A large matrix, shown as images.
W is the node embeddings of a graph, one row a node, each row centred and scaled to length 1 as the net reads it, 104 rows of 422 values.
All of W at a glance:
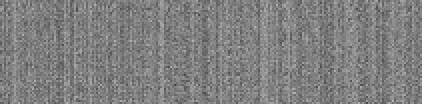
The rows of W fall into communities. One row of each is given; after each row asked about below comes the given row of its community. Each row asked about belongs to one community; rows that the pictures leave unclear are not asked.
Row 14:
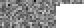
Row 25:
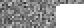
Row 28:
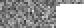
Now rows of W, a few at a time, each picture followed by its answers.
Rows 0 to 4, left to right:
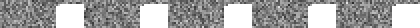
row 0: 28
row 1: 28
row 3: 28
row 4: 14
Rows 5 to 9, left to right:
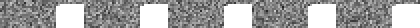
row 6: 14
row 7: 25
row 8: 25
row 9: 25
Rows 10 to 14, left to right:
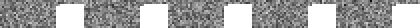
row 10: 28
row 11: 28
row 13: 14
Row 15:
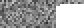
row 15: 28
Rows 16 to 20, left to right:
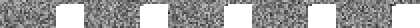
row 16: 25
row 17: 28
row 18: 25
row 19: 14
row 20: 14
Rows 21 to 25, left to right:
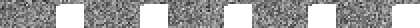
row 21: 28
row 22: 28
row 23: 25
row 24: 14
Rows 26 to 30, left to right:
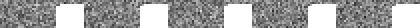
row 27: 25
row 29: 25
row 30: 25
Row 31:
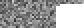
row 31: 28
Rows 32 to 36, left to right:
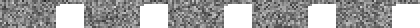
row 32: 28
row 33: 25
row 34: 28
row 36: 14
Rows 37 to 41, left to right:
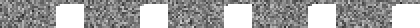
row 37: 25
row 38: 28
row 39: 28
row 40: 14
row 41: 28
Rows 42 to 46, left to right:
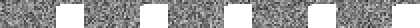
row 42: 14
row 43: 25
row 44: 14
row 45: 28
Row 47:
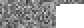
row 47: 25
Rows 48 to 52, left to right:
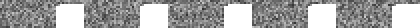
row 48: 28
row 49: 25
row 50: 14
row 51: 25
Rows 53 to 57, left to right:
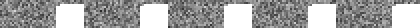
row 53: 14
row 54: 25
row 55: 28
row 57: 25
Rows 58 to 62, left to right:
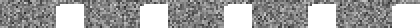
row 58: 25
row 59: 28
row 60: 25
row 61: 14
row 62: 28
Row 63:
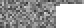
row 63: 28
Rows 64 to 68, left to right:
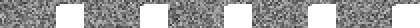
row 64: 25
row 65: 14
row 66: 25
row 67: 25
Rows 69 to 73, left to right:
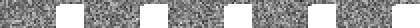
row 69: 28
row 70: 14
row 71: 28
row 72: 28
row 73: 28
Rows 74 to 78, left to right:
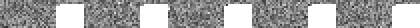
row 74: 28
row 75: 14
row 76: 14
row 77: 25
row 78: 25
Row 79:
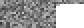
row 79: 28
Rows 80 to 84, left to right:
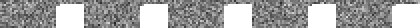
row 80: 14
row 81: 14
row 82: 28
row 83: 25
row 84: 28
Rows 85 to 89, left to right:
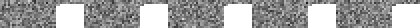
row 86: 25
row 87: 25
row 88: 25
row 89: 25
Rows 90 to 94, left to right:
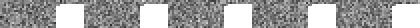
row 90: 28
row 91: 14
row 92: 25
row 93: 25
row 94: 28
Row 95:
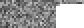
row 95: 28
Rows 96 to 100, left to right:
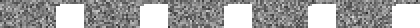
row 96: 14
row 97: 25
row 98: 14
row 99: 28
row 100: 28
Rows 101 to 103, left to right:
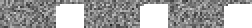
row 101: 28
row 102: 14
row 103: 14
